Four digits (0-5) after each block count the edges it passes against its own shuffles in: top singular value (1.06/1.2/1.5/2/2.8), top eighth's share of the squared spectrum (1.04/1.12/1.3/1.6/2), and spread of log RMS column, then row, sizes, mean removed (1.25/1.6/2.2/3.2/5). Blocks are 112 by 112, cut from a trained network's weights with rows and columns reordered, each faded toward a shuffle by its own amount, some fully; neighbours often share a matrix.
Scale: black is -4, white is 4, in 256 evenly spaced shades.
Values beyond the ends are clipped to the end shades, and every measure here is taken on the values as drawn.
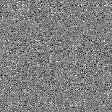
3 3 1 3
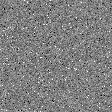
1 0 0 0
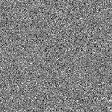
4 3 0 2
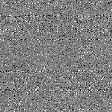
3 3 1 3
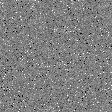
0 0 0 0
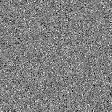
2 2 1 1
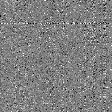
3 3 2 1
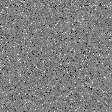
1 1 0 0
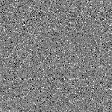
3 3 1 2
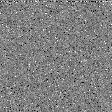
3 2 0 1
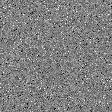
1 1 0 0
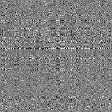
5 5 2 4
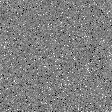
1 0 0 0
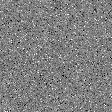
0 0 0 0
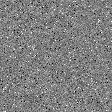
0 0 0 0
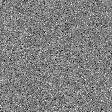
2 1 0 0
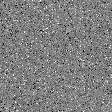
1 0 0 0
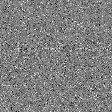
3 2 0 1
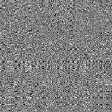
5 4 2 3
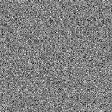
3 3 0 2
